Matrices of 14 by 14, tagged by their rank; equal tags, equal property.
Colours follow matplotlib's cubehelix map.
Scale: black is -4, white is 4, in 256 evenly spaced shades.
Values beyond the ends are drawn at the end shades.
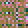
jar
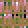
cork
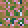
jar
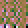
cork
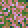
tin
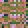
jar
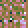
jar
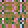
cork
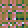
cork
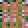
cork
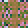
cork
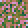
tin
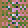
cork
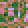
jar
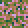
tin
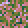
tin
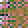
jar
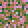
tin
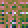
cork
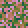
tin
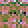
jar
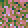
tin
